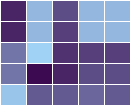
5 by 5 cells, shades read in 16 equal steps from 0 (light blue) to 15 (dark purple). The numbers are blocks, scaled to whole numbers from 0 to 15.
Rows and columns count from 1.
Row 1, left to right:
13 2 10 2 2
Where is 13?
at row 1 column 1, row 2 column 1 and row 4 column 3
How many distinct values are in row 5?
3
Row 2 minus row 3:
6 2 -1 -9 -9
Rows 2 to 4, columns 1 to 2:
13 2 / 7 0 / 7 15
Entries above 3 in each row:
2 2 4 5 4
